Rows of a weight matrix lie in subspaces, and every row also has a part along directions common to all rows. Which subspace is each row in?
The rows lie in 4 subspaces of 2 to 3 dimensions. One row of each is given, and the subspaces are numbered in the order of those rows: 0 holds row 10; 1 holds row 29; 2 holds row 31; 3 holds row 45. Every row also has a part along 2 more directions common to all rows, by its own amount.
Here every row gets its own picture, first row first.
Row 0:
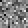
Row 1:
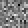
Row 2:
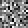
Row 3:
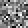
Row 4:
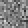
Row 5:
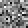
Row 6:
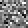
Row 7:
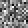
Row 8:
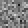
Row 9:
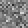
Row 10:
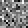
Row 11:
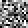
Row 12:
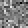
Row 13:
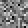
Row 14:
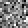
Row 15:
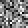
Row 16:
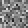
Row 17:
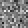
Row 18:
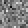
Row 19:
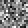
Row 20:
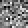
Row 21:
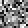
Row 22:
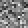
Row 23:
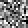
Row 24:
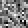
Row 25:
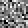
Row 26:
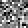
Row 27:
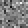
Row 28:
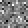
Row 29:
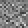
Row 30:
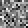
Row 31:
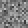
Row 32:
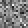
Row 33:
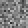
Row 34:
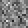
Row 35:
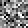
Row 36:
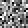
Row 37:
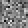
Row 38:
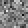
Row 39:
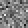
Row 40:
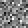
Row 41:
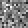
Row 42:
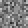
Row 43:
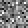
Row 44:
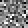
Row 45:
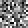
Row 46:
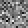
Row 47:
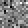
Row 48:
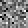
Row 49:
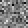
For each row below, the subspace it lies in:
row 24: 2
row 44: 1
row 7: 2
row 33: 3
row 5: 3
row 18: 0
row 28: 1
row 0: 1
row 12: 0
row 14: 3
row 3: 0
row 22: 2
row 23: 3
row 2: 3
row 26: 2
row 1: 2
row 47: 0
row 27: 0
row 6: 1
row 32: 1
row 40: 2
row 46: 1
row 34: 1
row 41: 0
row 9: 1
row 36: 2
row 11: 2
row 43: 1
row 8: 2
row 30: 0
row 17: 3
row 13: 2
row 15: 3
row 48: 1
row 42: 3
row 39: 1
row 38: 0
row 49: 1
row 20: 3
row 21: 0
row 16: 0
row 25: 3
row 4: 3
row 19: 0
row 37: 3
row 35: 0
